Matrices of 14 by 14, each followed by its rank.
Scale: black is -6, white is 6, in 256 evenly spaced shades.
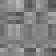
two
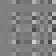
one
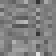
three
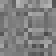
three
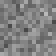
full rank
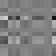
one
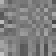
two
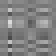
one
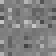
three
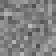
full rank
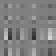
one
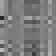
two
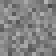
full rank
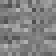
three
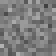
full rank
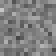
full rank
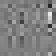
two
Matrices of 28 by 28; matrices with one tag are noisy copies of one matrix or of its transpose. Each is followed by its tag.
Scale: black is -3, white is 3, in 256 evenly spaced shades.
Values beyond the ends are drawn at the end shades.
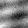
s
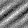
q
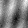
s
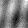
s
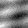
s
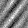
q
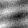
s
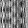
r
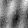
s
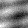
s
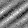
q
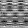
r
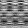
r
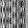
r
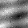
s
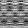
r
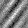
q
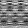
r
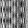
r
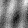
s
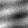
s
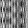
r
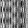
r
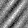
q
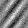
q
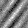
q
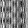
r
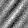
q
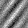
q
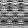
r
